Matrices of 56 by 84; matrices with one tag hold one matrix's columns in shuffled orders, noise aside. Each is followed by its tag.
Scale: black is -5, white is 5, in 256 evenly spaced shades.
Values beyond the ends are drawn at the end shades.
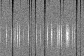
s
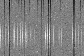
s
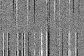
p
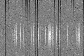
s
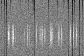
s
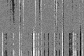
p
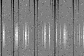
s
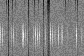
s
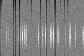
s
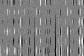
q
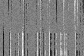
p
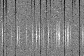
s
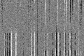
p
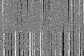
p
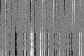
p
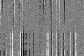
p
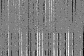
p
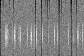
s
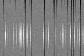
s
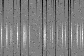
s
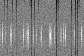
s
